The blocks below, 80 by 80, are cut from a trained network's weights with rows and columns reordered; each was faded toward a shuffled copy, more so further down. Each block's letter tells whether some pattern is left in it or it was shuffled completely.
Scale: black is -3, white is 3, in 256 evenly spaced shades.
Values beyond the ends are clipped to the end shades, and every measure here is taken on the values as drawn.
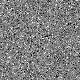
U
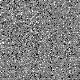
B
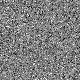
U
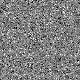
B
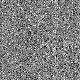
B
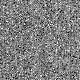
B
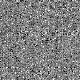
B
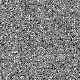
B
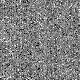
B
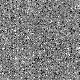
B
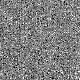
B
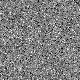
U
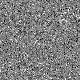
U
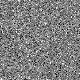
B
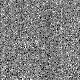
B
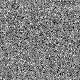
U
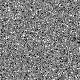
U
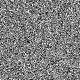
U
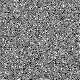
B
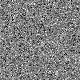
U
